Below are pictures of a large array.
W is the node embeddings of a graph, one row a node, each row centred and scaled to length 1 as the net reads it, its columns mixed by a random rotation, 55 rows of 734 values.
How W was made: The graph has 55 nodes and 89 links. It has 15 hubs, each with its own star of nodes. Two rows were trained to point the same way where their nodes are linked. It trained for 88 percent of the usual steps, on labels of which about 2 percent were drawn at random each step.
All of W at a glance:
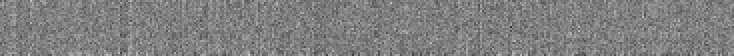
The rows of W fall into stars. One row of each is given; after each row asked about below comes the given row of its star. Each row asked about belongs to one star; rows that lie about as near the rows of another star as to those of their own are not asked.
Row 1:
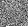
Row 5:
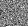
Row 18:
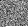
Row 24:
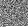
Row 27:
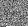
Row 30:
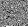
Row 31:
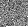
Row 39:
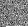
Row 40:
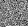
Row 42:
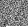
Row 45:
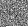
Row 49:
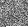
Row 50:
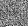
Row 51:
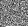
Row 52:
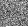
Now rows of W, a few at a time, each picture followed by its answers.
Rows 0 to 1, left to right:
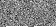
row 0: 42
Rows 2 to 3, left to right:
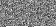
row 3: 45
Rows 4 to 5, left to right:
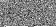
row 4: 30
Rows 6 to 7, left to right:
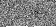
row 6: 31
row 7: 30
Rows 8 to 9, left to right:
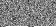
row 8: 5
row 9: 49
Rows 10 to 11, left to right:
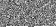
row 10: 27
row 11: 39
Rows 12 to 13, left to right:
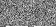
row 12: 39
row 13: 30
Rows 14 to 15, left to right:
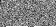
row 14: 49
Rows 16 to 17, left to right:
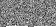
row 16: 39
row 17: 45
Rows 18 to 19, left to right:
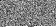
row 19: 50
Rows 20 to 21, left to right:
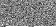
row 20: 27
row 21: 51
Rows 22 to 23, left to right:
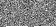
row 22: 42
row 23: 1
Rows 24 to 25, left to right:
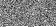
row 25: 1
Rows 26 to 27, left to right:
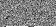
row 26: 39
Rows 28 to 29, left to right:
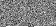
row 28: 5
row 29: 49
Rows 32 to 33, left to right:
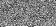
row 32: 24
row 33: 49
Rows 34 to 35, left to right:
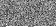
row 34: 27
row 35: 51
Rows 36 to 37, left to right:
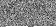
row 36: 24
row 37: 51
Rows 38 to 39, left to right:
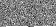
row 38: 52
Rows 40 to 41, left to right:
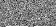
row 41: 5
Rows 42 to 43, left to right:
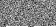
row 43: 18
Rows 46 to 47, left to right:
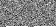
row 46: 42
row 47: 40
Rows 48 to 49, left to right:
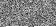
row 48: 51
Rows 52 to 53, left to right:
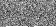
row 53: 52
